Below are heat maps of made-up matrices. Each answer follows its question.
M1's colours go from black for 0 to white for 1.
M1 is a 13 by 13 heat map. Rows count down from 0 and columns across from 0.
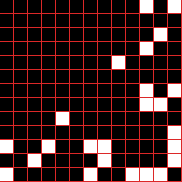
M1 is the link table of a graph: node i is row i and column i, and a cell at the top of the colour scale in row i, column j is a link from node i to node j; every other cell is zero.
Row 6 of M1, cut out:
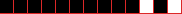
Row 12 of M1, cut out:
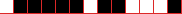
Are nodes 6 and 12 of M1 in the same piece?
yes
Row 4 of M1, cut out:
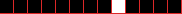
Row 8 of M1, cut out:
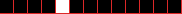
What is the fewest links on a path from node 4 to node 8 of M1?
1
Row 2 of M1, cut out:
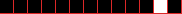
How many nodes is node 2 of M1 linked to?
1
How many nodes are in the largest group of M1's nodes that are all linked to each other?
3
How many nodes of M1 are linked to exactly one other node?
5
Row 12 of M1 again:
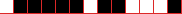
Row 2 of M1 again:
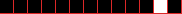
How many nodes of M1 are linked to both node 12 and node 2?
1
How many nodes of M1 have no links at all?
2
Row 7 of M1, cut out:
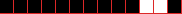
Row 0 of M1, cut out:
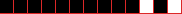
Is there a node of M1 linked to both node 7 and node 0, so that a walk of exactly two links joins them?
yes
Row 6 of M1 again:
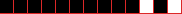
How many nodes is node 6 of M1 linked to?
2
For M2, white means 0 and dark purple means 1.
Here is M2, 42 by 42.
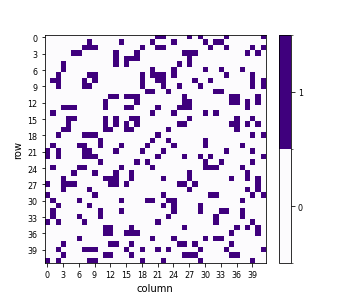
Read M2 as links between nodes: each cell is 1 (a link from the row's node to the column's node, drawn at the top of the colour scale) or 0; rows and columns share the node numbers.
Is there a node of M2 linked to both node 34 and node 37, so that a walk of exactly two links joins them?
yes
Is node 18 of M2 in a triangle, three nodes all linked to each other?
yes
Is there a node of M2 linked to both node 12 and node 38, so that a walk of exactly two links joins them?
yes
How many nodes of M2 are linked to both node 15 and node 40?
4
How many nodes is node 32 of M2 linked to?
8
